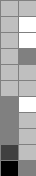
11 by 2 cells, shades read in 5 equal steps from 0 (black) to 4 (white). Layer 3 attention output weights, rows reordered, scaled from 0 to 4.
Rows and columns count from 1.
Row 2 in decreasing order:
4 3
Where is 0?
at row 11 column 1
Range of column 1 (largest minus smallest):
3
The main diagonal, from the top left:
3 4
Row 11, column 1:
0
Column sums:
25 34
